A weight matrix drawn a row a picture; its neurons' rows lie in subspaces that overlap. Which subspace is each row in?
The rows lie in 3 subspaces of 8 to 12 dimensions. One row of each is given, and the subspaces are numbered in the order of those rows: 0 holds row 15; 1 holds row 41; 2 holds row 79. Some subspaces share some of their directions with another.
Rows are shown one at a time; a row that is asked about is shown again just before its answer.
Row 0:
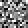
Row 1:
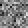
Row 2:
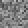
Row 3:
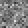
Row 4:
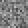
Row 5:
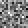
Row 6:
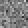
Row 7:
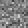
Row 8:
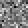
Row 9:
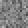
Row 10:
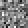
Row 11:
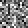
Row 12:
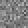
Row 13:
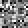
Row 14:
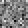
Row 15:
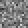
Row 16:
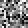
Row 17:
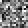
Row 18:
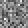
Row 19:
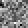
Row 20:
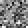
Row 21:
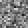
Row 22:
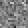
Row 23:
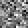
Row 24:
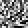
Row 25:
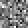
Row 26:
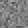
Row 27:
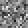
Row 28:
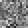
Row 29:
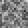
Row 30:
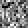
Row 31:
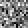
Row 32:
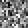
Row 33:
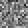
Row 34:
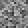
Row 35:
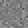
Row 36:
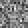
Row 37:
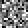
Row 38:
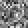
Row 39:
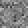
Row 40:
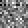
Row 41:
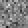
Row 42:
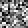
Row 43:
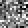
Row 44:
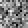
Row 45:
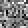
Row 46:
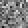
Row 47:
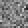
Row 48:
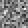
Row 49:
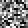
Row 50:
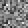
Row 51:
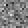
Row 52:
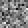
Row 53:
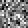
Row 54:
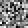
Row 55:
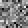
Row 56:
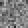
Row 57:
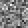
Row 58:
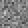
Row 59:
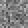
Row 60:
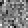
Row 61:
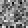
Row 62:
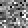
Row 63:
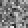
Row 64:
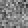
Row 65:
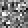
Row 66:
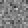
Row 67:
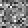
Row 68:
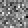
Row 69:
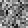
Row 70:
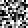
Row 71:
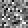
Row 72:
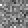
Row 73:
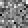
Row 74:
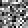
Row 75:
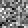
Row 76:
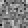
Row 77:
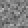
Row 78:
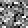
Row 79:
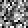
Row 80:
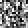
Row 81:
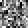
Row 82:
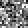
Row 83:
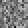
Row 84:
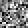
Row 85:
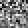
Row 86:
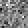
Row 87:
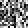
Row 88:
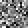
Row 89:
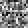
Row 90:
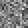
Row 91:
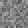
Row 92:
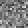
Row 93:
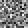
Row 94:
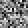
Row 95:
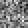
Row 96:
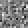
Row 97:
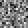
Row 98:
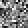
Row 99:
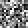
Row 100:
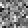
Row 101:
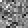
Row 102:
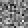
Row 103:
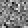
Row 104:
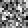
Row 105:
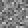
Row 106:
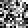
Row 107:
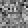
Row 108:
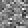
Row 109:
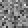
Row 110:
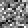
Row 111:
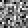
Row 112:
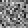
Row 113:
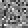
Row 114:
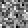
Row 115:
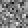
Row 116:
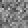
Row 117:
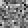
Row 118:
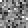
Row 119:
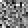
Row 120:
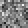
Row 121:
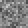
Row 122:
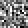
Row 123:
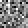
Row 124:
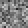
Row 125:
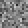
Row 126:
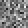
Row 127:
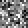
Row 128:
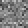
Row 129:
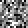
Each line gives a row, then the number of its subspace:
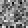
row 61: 2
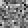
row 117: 2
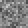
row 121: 0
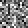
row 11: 2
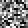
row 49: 1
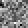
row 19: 1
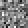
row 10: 0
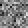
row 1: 2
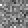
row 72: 0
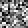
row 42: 2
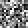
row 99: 0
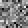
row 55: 2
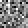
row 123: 0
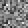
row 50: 0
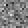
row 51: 0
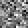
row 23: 2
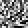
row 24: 1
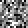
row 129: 2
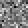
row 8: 2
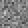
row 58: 1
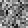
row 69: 0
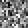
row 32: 0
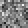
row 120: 2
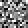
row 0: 1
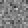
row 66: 2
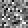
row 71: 1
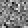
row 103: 1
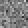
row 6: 0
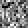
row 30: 0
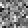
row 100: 1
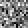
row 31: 0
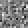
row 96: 0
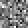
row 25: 0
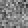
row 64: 0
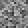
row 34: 1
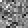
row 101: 2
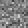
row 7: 0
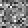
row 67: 2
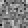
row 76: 2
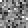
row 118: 0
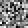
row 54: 0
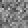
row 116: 1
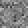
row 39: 2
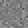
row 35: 2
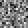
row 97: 2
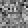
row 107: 0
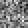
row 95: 0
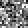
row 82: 0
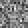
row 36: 0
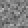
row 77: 1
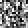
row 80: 0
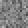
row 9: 2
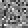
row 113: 1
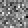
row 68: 2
